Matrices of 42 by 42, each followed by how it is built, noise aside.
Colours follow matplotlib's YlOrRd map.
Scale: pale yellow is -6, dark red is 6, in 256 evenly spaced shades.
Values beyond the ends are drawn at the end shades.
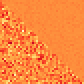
lower triangular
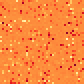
sparse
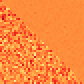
lower triangular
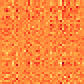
low rank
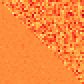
upper triangular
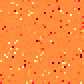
sparse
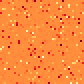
sparse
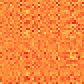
low rank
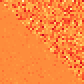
upper triangular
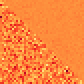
lower triangular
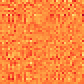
low rank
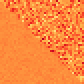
upper triangular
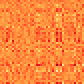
low rank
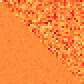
upper triangular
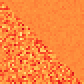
lower triangular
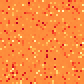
sparse
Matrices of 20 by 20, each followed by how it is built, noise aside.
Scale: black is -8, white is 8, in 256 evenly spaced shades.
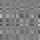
low rank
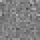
low rank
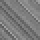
Toeplitz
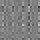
low rank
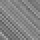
Toeplitz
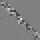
banded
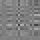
low rank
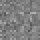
low rank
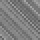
Toeplitz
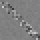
banded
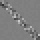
banded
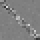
banded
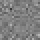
low rank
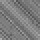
Toeplitz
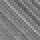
Toeplitz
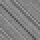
Toeplitz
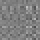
low rank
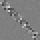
banded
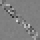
banded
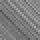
Toeplitz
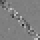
banded
